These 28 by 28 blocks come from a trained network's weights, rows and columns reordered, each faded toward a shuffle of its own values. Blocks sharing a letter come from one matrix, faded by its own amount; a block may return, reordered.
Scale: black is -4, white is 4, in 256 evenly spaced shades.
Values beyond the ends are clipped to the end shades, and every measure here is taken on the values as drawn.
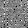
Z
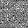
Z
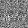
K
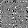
Z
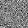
K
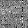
Z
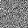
K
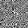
K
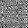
Z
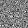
K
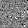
Z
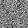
K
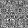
K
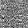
K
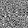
K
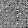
Z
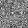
K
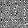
Z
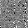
Z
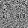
K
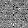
Z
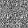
K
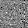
Z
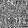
K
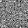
K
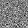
K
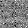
Z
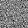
K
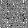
Z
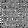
Z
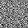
K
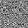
K
